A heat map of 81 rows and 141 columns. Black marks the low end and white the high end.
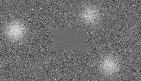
Slope: none. Seam: none. Bumps: three. Odd rows or columns: none. Mirror symmetry: none. Calmest part: centre. Odd patch: calmer, in the centre.
